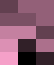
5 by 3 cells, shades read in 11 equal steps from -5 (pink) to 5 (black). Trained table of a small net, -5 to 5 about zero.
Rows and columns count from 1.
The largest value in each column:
1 5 3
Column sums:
-11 4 0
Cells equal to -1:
3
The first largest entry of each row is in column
1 1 3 2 2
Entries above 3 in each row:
0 0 0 0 1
